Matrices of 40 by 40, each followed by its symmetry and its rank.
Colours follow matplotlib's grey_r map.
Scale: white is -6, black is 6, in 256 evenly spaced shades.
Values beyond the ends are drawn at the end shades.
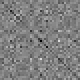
symmetric, rank five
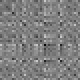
symmetric, rank three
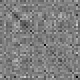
symmetric, rank five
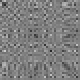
symmetric, rank three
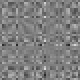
antisymmetric, rank two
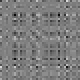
symmetric, rank two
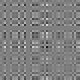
symmetric, rank one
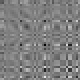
symmetric, rank two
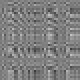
antisymmetric, rank two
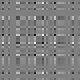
symmetric, rank one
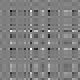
symmetric, rank one
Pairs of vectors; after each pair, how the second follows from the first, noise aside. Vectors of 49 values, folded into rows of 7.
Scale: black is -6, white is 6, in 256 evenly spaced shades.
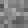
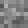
copied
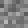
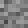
negated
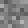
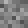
negated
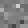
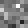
scaled up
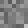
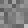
copied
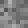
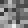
scaled up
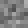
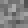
negated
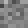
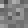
negated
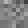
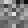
scaled up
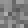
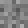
copied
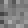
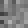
copied
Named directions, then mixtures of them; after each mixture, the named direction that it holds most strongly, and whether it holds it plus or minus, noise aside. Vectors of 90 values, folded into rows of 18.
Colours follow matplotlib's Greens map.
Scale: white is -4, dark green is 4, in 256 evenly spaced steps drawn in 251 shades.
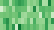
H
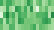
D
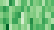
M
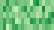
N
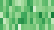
H, minus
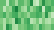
N, minus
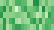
N, plus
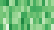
M, minus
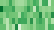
H, minus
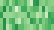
N, plus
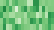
N, plus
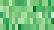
H, plus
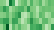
M, plus
